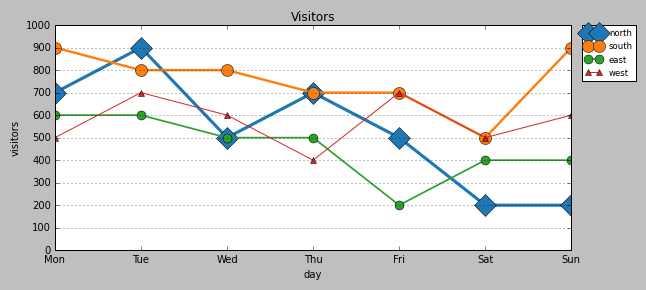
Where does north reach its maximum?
Tue
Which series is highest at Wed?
south
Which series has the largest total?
south
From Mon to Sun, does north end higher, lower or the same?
lower
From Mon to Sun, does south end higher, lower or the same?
the same
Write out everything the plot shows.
Title: Visitors
x-axis: day, ticks Mon Tue Wed Thu Fri Sat Sun
y-axis: visitors, ticks 0 100 200 300 400 500 600 700 800 900 1000
Legend: north, south, east, west
Values:
north: 700 900 500 700 500 200 200
south: 900 800 800 700 700 500 900
east: 600 600 500 500 200 400 400
west: 500 700 600 400 700 500 600
